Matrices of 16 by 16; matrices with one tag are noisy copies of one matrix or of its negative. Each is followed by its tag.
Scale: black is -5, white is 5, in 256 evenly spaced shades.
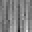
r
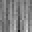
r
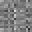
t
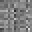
t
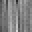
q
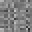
t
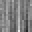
r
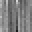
q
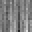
r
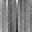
q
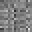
t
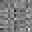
t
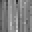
q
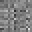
t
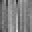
q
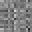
t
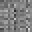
t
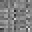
t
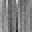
q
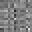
t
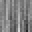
r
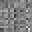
t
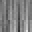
r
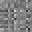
t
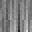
r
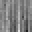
r
